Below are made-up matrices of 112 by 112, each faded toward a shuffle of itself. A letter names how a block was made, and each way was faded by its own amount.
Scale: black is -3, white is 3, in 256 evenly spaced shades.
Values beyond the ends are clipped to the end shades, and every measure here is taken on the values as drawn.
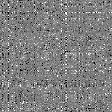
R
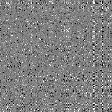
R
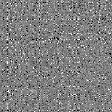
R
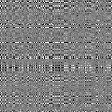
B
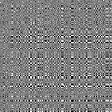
B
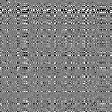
B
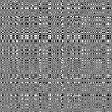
B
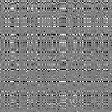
B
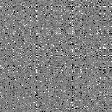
R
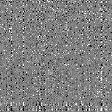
R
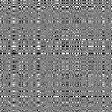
B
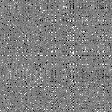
R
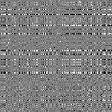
B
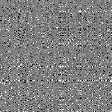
R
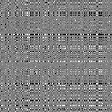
B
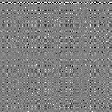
B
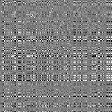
B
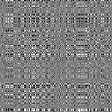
B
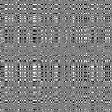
B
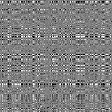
B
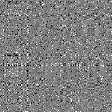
R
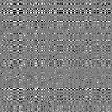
B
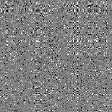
R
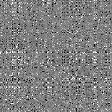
R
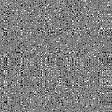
R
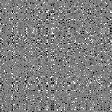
R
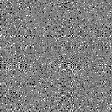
R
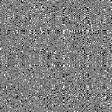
R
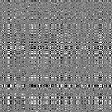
B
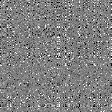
R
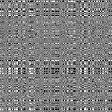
B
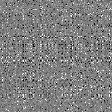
R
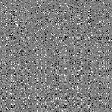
R
